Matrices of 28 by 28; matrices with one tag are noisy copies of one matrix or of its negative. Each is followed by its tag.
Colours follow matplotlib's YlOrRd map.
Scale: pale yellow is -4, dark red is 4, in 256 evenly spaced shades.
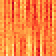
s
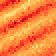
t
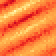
t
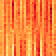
s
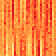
s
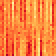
s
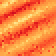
t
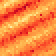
t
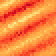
t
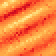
t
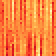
s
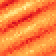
t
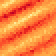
t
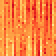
s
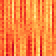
s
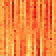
s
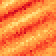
t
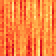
s
